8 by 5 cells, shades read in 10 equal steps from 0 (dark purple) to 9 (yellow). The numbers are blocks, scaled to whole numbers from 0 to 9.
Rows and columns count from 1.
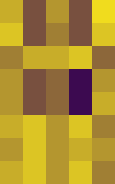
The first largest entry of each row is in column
5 1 4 1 5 2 2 2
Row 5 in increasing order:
0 3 4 6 7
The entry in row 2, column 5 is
8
